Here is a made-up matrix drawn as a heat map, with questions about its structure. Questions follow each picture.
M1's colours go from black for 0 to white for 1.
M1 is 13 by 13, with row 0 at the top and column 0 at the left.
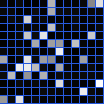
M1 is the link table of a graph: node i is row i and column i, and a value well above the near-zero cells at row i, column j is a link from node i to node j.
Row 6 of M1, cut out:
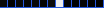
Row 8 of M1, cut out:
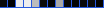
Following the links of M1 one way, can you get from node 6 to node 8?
no
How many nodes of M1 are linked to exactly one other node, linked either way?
0
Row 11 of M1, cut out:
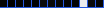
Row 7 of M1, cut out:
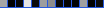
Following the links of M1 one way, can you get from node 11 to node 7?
yes
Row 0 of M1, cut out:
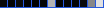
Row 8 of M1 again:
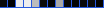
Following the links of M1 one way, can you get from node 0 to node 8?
no
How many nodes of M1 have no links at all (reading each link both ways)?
0
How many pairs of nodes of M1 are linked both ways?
6
